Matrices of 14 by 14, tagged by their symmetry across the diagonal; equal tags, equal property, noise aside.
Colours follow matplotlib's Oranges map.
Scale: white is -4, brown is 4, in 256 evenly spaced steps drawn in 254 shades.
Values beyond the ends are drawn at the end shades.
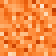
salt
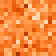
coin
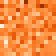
salt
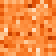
salt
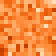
salt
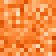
coin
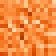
salt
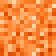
coin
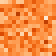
coin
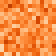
coin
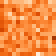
salt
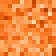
coin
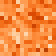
salt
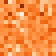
coin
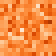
coin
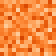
salt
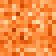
salt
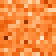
coin
